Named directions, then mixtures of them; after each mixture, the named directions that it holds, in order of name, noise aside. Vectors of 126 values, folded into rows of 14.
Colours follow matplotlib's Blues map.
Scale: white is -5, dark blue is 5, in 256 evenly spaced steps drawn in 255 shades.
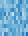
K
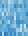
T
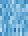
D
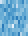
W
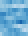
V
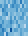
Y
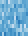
T, W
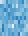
W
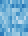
V, W, Y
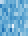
W, Y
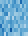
Y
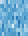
T, W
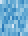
W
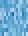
K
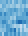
D, T, V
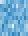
W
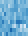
T, V, Y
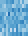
D, V, Y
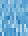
D, T, W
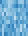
T, W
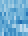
T, V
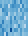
Y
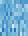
D, W, Y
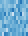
K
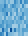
D, Y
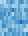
K, V, W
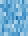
K, W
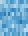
K, V, W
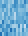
D, T, Y
